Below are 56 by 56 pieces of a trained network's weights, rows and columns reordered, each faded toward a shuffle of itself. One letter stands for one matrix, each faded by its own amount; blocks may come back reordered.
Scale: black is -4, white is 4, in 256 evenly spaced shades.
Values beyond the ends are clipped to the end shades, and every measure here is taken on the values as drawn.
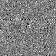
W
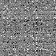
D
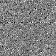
W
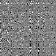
D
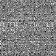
D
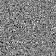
W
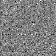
W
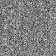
W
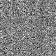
W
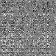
D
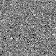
W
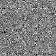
W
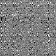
D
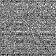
D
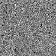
W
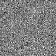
W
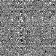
D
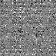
D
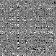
D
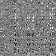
D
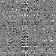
D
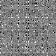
D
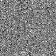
W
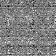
D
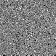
W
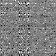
D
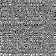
D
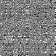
D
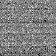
D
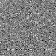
W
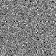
W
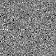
W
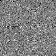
W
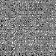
D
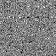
W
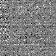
D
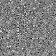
W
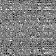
D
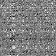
D
